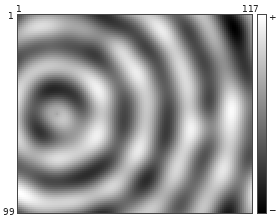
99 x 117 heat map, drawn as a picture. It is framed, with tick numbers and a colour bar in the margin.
Lone odd cells: none. Rings: centred on the middle left. Ninth with the lowest average: top right. Slope: none.
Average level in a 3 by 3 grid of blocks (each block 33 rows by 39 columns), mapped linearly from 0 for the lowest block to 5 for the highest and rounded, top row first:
3 3 0 | 2 3 5 | 4 2 3
